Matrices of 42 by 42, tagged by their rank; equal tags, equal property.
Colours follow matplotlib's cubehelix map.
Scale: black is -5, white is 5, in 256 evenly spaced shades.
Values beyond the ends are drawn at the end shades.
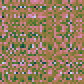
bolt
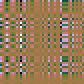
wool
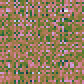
bolt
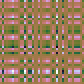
wool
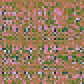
bolt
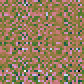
bolt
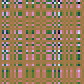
wool
